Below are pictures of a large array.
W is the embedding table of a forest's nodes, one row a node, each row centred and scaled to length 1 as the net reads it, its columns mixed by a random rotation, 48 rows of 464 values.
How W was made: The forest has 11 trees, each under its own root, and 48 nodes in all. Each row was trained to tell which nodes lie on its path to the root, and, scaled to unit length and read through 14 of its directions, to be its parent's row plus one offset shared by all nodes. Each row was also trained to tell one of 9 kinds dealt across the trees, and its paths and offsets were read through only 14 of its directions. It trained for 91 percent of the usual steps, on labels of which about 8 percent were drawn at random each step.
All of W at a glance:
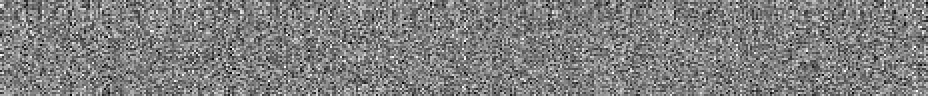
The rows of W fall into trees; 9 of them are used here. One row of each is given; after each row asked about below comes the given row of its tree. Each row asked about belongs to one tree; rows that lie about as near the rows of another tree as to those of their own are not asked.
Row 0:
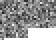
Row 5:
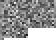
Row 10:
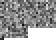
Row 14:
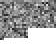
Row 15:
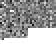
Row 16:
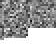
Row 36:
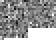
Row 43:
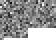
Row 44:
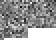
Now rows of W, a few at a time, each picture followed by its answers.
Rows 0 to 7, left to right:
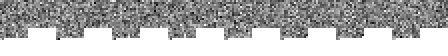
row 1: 10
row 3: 0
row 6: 5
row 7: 44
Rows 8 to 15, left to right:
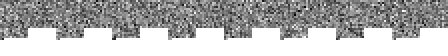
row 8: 10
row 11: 44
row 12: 44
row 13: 15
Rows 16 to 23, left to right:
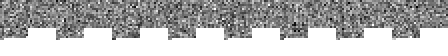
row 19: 0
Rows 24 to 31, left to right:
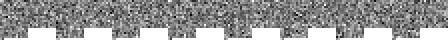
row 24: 43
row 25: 0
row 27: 43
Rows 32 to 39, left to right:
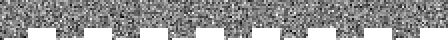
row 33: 5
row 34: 16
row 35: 10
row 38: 5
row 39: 0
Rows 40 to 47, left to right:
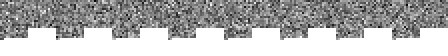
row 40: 36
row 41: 16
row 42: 15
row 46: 16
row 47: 5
